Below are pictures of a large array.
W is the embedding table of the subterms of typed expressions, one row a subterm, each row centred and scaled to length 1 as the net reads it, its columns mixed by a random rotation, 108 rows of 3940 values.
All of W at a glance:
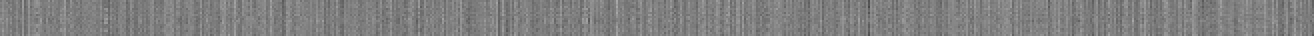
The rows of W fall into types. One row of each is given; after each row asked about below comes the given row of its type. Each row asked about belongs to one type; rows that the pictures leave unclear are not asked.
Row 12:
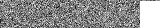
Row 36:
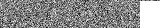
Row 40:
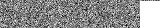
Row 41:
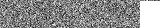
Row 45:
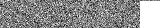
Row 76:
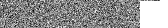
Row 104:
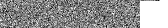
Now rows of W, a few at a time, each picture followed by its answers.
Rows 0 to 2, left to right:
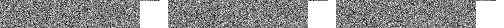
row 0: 41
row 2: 45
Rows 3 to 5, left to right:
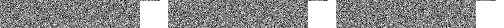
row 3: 41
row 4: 104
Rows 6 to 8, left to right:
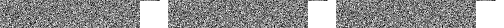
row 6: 104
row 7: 104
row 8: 104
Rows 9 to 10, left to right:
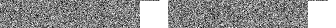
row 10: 41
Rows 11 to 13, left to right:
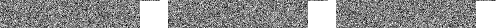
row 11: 40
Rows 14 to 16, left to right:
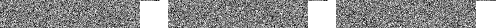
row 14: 76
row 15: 104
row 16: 45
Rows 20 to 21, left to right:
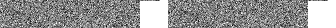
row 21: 45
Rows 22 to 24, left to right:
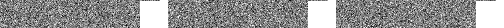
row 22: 40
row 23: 41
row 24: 76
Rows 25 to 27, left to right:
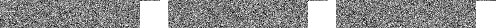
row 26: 41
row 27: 45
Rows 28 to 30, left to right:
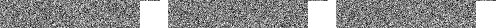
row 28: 41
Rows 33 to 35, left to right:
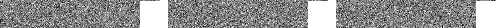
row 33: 12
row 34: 76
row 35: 104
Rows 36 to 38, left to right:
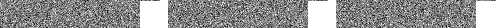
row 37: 12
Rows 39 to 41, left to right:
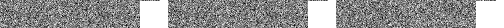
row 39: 40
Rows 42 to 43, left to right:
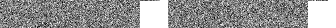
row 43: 41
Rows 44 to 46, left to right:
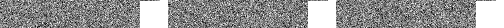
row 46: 41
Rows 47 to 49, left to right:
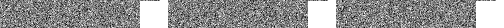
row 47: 41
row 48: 36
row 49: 104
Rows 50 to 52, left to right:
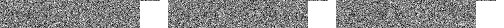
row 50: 40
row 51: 36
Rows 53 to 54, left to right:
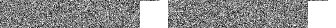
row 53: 12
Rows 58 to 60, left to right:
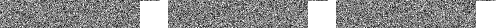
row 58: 45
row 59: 12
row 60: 12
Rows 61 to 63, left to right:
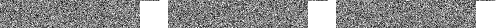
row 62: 12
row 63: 12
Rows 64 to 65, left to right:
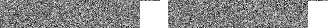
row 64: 36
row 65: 12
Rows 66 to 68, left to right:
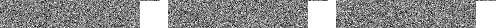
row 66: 76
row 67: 45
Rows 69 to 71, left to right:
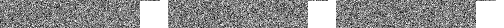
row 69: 12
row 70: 41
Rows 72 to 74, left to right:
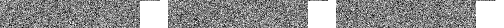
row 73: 45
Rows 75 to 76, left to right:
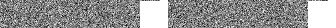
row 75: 40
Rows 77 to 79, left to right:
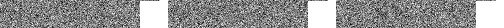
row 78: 104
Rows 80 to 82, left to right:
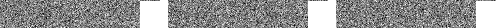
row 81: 40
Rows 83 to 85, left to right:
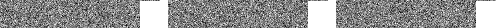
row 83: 40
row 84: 45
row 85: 12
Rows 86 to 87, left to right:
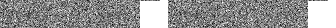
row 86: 40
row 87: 40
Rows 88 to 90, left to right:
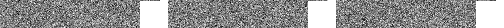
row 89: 104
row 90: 45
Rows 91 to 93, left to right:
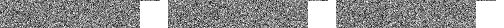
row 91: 45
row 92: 76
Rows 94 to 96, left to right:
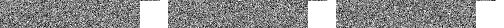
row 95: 12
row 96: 104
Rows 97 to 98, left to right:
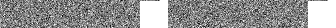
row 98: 76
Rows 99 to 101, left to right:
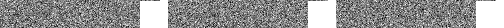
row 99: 36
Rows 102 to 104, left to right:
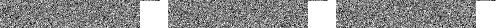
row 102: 104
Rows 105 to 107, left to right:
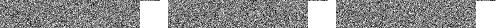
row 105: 45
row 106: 36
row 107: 76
